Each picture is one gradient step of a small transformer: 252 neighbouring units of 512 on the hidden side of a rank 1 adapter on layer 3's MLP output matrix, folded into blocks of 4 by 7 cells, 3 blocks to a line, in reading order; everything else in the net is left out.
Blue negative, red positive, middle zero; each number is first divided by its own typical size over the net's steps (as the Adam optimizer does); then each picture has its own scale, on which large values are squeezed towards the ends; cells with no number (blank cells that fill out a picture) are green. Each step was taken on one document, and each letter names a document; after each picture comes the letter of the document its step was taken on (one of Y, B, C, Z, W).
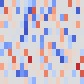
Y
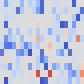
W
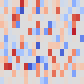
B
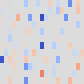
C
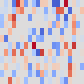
B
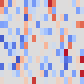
Y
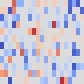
B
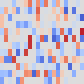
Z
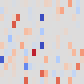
C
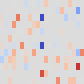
C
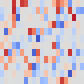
B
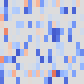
Z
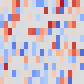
B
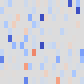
C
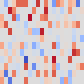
B
